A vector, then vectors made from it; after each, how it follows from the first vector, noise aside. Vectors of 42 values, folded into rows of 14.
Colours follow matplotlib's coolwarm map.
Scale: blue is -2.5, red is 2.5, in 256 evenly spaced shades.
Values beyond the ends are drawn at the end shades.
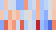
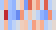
wrapped around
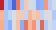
wrapped around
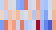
copied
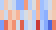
copied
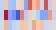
wrapped around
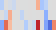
partly zeroed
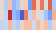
wrapped around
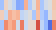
copied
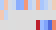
partly zeroed
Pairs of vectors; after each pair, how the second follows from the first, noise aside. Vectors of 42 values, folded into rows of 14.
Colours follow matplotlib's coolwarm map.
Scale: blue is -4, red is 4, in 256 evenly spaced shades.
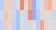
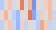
copied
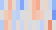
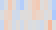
shrunk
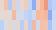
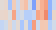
copied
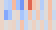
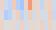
shrunk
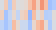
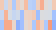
shuffled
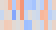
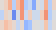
copied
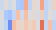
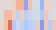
negated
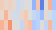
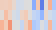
copied
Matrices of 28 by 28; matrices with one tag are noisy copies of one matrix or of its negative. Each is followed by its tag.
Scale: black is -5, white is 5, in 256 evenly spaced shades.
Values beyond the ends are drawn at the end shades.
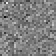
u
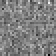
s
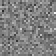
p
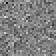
u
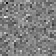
u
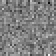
s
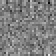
s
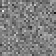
p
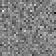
p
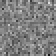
s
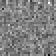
s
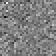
u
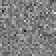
p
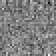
s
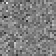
u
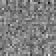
s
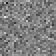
u
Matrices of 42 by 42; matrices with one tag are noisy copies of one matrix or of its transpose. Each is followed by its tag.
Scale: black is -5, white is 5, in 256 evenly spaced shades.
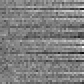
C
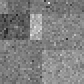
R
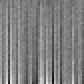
C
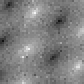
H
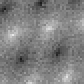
H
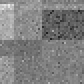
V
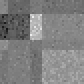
R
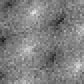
H
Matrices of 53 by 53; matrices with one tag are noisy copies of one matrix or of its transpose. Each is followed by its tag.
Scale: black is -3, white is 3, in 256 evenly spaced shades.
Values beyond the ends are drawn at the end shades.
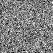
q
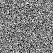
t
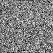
q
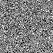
t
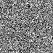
t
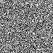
t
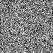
q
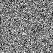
q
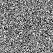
t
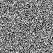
t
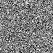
t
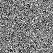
t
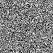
t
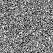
t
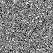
t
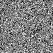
q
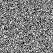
t
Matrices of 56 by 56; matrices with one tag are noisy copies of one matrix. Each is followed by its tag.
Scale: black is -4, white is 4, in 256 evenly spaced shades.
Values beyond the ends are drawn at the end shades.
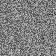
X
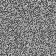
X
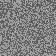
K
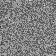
K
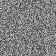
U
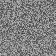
K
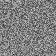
K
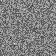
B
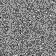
B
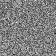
K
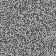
U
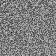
X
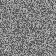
B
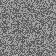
B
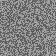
U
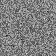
B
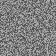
U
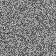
U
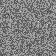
B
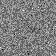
B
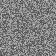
B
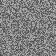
B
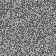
K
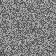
B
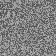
K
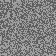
K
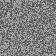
K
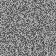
U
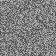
U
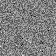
X
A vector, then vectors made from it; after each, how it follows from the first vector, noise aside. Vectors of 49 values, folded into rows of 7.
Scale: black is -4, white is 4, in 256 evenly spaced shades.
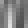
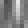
reversed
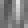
reversed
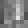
wrapped around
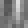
reversed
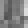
wrapped around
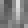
reversed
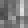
wrapped around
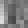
wrapped around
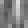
reversed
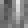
reversed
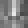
wrapped around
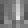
wrapped around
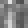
wrapped around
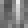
reversed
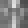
wrapped around
